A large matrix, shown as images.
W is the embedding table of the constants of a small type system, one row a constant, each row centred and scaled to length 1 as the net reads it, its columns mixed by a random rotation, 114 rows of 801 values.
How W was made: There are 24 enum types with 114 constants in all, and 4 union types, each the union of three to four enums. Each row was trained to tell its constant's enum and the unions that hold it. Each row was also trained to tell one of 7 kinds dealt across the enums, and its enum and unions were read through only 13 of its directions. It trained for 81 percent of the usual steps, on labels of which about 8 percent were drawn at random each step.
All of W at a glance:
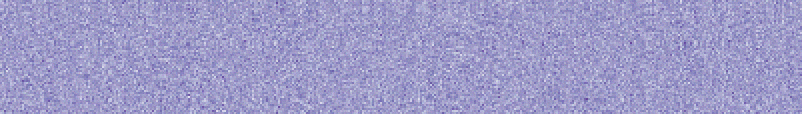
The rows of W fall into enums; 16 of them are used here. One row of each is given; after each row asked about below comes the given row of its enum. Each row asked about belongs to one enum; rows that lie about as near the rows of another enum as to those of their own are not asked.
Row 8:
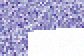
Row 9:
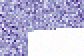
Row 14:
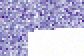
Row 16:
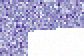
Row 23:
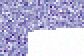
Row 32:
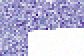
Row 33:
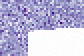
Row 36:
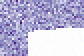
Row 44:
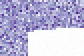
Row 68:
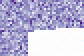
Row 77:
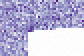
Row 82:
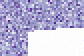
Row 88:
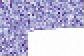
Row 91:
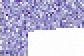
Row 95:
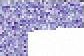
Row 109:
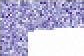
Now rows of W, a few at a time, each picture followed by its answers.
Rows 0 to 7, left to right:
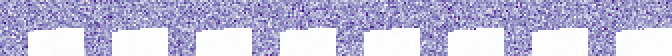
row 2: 91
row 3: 33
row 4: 95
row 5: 77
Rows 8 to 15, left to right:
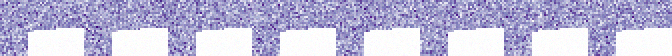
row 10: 77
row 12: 77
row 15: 82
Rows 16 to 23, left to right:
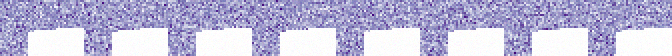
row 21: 82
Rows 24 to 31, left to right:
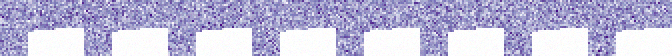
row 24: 14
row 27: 109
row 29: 91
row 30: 109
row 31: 82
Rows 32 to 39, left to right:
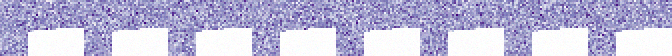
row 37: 23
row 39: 9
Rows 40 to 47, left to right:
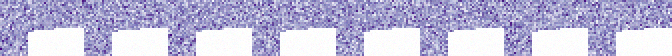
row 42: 88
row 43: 8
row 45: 68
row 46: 88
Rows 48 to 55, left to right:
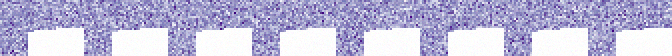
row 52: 88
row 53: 77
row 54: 23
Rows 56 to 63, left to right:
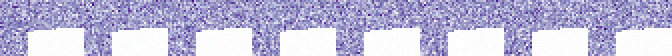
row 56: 44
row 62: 91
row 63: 9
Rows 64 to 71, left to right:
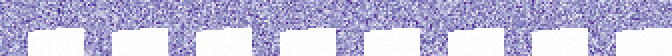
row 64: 68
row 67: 36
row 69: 88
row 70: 44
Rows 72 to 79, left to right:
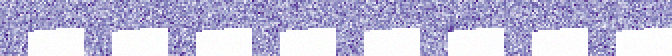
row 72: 91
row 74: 91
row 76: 109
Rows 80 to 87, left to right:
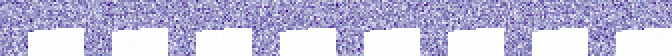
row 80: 68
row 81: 23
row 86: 23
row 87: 9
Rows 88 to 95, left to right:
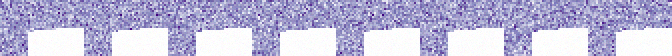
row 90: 68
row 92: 32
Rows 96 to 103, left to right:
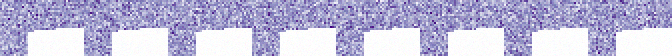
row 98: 95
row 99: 95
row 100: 95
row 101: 77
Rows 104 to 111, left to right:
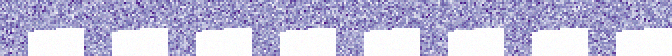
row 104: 88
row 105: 9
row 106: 68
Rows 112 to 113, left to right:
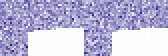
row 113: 33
